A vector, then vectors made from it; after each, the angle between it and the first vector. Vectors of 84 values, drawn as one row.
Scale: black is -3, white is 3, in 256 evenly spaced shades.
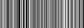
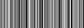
partly aligned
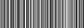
partly aligned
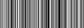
orthogonal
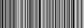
partly opposed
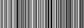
orthogonal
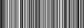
partly opposed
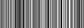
partly aligned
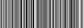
orthogonal
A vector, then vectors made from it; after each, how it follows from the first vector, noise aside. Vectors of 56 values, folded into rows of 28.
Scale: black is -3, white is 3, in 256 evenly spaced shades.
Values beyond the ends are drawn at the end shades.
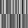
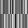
wrapped around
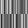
wrapped around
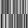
wrapped around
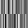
wrapped around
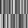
wrapped around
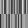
negated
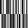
scaled up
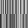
sign-scrambled
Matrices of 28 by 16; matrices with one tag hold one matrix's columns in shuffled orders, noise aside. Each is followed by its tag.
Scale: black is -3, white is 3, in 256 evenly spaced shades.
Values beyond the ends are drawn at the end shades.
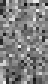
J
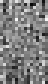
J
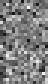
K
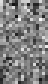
J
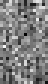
J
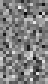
K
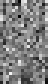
J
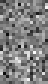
K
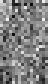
J
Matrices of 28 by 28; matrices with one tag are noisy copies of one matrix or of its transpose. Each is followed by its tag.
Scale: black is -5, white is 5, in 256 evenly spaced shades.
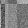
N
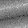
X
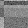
N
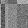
N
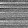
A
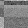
N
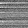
A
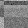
N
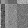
N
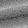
X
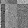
N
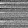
A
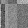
N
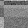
N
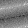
X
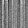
A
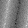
X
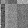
N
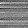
A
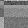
N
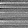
A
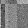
N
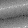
X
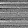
A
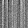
A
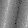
X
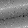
X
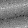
X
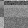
N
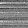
A
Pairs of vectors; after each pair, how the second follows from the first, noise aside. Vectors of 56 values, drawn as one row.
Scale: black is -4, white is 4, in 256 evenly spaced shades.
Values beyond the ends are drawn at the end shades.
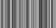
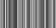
reversed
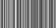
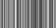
copied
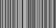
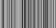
sign-scrambled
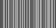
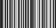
scaled up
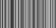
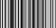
scaled up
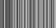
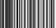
scaled up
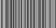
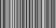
negated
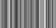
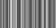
reversed
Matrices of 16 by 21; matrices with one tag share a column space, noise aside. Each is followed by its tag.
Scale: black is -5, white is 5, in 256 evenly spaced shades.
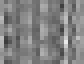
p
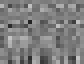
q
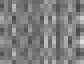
p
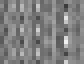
p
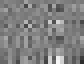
q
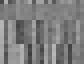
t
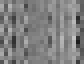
p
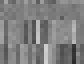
t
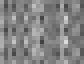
p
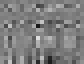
q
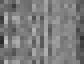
p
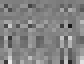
q
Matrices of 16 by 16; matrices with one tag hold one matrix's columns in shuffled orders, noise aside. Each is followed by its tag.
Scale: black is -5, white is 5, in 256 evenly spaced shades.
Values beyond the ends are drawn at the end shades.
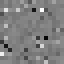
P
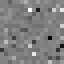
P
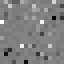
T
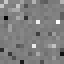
T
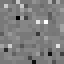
T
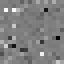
P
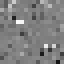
T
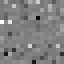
T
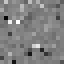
T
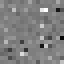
P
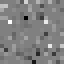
T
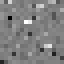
T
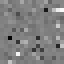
P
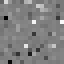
T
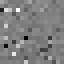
P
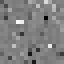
T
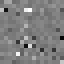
P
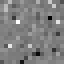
T
